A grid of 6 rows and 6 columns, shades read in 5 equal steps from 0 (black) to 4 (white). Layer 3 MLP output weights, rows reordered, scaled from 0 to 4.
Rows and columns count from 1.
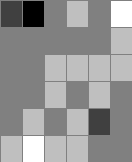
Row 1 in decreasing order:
4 3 2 2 1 0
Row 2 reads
2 2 2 2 2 3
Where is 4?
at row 1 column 6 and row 6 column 2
